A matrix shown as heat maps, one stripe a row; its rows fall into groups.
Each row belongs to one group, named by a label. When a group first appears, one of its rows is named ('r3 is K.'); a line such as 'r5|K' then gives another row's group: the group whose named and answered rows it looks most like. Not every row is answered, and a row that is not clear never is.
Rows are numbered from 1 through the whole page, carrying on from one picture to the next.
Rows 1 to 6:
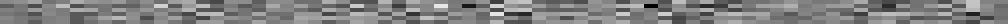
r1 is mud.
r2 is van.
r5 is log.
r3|mud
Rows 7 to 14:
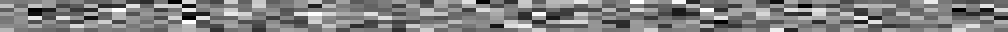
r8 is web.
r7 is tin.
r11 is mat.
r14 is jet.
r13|mud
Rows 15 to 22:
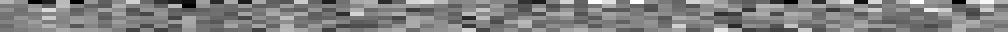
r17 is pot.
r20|mud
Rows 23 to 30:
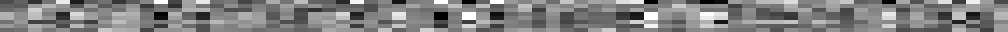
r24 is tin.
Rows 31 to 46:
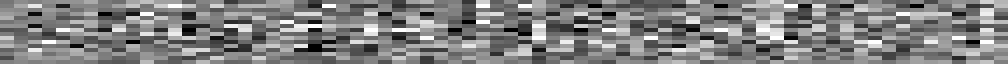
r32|web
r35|web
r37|log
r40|jet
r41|pot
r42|web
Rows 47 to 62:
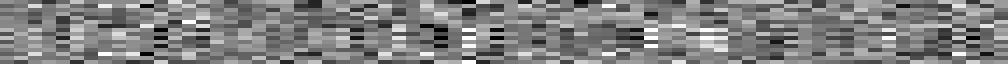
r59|mat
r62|tin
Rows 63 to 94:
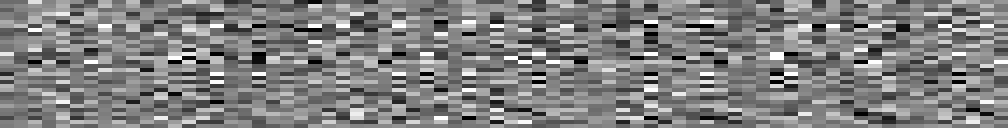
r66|pot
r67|mud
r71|van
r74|mud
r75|mat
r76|jet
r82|jet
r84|jet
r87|van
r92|van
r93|mud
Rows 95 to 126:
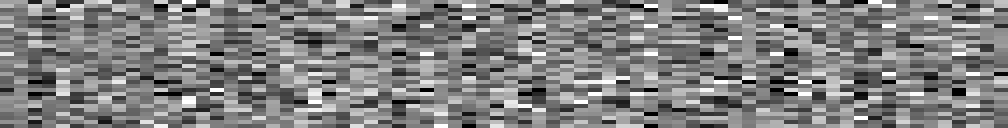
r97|mat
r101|jet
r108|jet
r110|log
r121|mud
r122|log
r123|van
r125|log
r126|van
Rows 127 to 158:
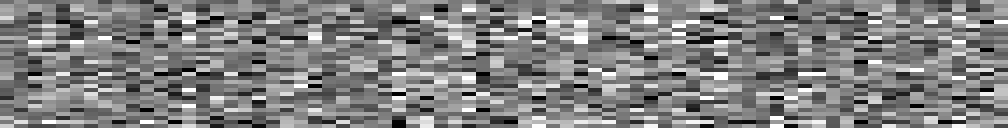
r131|jet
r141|van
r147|tin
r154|tin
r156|jet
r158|jet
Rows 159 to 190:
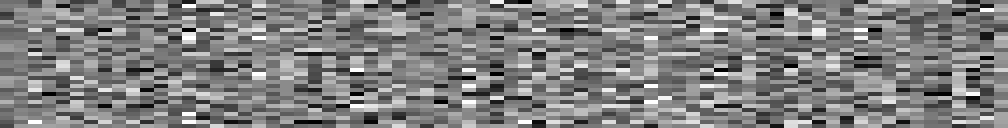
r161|pot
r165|tin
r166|mat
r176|pot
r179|web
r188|pot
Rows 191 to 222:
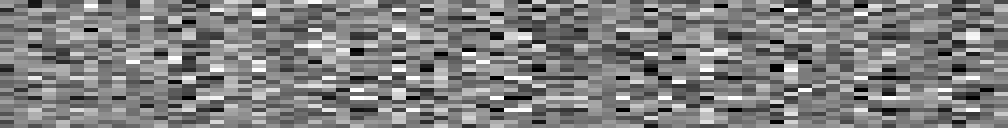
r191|log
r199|mud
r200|mud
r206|web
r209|van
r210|mud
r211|tin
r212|log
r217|tin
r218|mud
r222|van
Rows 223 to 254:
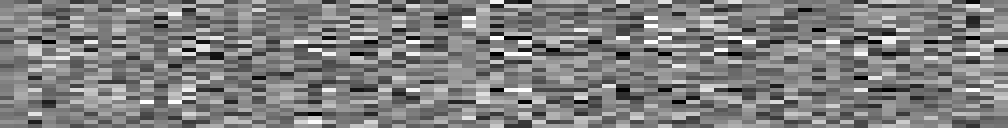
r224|mud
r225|web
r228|pot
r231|mud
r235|mat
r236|mud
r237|pot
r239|tin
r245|mud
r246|web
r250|pot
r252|tin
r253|log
